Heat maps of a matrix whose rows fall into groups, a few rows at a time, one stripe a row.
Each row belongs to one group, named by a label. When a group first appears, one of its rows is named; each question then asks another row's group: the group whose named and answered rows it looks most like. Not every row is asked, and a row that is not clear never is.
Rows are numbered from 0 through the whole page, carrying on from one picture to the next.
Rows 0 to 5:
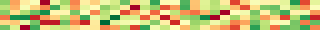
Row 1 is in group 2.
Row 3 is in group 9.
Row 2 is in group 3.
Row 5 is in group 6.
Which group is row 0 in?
2
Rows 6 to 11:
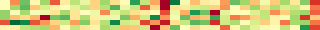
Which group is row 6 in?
3
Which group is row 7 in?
9
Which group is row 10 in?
9
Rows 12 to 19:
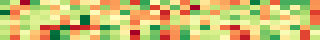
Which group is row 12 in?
6
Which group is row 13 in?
3
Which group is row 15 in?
3
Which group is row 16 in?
3
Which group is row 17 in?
2
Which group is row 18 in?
2
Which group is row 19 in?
2
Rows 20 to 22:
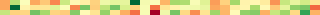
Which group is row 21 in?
9
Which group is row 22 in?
3
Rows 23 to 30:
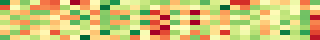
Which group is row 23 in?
2
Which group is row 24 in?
2
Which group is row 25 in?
3
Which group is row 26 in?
9
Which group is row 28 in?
9
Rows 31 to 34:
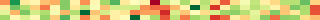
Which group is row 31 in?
9
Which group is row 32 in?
9
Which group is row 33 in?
3
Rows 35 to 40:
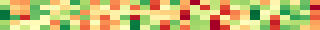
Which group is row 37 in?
6
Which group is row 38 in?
6
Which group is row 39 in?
6
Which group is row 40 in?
6
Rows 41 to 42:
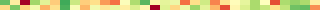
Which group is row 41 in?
6
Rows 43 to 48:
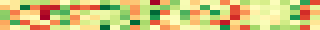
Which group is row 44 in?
2
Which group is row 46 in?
2
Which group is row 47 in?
9
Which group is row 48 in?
2
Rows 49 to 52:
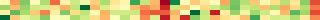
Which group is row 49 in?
3
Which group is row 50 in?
3
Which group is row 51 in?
9
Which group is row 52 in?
6
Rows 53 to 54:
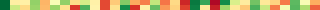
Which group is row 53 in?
6
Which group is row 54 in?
6
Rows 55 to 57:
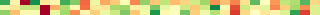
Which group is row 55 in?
6
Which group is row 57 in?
2
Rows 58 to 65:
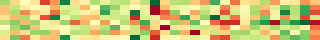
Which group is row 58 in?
2
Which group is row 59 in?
9
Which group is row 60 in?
9
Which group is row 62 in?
6
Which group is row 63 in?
9
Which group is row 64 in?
3
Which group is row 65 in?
9
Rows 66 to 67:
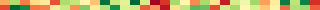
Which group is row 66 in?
9
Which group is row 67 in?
9
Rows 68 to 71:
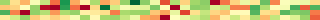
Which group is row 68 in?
6
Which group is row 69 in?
2
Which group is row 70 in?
6
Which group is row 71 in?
9
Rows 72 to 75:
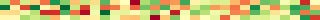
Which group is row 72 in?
2
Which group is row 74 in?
2
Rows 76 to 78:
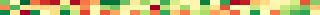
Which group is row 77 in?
9
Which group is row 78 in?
6
